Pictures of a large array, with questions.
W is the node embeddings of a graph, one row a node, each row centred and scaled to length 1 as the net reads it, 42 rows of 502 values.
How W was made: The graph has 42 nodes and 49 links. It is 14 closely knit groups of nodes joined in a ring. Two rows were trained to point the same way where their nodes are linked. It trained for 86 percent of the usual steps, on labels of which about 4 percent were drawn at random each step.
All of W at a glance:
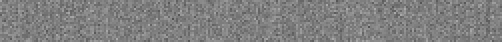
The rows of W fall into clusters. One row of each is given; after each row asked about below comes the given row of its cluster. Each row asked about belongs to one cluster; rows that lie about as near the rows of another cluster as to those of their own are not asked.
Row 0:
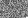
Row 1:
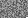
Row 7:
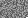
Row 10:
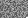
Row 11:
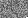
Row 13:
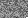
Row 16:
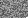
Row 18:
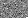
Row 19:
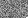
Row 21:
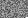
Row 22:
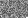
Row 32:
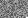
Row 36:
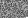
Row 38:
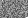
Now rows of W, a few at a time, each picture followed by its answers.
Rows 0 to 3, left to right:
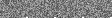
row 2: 10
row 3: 16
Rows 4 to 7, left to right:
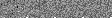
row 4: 7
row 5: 11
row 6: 38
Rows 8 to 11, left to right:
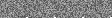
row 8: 1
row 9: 21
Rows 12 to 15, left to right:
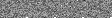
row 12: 21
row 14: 18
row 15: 11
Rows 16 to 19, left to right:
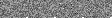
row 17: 36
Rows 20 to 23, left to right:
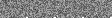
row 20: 0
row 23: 10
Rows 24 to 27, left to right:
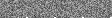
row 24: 32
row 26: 36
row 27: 1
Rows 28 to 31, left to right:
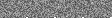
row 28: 13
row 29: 32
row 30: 22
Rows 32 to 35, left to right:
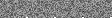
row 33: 22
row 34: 13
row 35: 18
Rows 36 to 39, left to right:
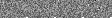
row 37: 19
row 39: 7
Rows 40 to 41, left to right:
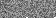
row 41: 38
